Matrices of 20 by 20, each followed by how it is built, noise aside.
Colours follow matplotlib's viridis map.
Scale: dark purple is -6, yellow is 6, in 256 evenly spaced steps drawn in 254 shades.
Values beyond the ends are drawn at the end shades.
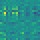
low rank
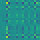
low rank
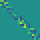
banded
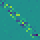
banded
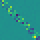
banded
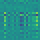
low rank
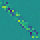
banded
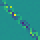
banded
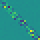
banded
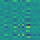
low rank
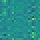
low rank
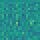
low rank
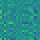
low rank
